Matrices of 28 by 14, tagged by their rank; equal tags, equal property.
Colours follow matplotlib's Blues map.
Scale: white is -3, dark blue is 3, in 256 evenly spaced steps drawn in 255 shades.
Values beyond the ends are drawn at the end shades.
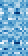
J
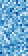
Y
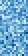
Y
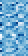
J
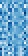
J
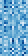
J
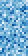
Y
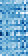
J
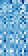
J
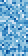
Y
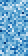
Y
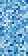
Y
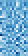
J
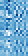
J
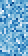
Y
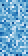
Y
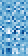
J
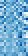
J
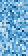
Y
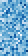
Y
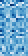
J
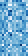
J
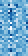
J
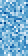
Y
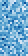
Y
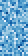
Y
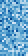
Y
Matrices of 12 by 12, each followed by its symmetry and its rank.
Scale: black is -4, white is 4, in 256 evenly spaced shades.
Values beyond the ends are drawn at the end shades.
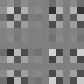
symmetric, rank one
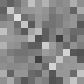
symmetric, full rank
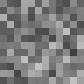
neither, full rank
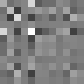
symmetric, rank two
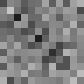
symmetric, full rank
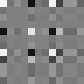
symmetric, rank one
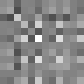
symmetric, rank two
